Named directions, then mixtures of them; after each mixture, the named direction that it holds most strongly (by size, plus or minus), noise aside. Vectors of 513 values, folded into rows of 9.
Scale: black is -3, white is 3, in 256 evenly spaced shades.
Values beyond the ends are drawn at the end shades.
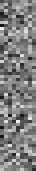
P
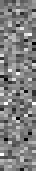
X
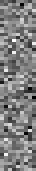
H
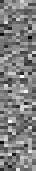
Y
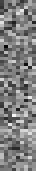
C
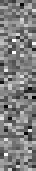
H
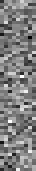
Y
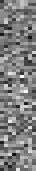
Y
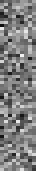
P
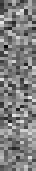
C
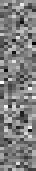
H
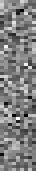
C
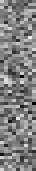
Y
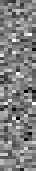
X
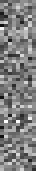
P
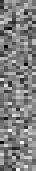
C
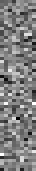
X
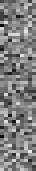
P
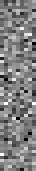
X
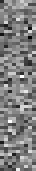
Y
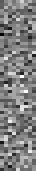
Y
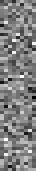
H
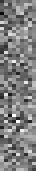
P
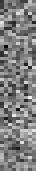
C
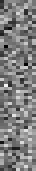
C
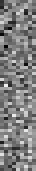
C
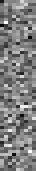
Y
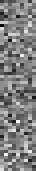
P
